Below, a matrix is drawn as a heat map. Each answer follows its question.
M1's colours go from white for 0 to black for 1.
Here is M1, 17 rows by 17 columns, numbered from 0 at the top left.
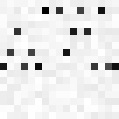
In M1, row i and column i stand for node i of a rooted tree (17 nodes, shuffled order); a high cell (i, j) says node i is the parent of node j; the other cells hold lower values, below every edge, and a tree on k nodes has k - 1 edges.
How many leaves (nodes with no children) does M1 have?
13
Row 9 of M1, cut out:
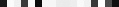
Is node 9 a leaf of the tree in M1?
no
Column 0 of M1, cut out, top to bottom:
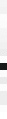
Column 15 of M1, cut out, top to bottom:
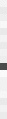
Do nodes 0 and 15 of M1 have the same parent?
yes
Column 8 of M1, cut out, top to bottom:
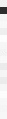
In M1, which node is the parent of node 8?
1
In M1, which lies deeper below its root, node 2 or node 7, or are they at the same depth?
node 2
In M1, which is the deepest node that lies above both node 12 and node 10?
4
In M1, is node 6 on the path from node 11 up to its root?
no
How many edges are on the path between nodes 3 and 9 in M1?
1
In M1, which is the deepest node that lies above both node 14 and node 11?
1
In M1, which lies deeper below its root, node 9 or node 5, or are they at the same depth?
node 5
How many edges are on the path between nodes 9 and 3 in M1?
1
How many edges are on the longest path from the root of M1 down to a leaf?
2
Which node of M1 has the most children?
9
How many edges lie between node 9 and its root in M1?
1
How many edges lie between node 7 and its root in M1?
0
